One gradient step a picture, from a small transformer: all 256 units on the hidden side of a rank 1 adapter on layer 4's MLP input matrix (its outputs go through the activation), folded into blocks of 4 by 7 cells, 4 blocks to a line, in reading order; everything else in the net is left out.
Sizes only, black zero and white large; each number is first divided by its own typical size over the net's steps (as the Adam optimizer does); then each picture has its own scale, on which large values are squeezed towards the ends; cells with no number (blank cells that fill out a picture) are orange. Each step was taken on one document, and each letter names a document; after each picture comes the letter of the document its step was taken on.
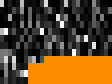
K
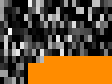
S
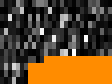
K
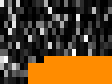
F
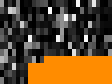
K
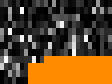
F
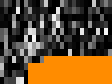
S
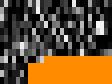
S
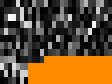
K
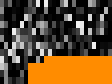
S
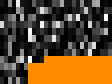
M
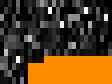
M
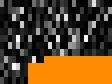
F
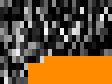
S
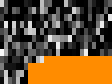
S
